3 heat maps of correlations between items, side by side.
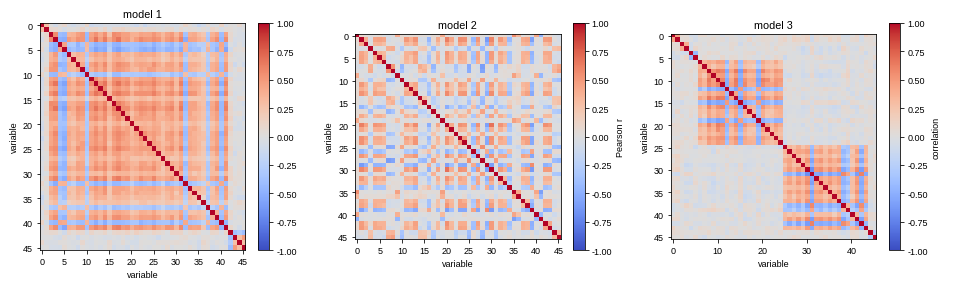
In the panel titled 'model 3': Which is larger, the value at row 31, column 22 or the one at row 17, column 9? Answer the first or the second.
the second
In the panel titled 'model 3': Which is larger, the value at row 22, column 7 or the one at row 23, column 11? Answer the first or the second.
the second
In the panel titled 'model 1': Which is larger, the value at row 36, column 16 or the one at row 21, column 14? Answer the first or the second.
the second
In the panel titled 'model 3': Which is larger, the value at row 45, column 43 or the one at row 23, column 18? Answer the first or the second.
the second
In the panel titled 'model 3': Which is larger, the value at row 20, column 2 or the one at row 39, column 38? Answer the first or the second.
the second
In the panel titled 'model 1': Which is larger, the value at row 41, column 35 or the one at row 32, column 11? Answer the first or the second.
the first
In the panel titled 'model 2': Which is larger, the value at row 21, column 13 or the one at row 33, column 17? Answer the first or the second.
the first
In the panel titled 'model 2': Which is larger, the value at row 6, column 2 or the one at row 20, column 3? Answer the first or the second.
the first
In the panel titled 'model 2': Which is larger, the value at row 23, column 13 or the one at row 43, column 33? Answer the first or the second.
the first
